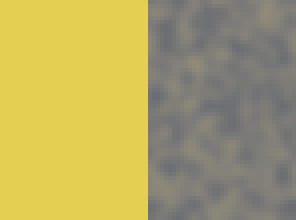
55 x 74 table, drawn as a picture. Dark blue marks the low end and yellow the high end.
It is made of 1 by 2 panels. Panel 1,1: very high, flat. Panel 1,2: middling, blotchy, faint in contrast.
